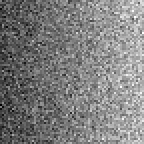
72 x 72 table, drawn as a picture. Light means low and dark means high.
The texture is fine-grained noise. There is an overall slope up to the left. No single row or column stands out from its neighbours. The histogram is bell-shaped. There are no regular stripes.
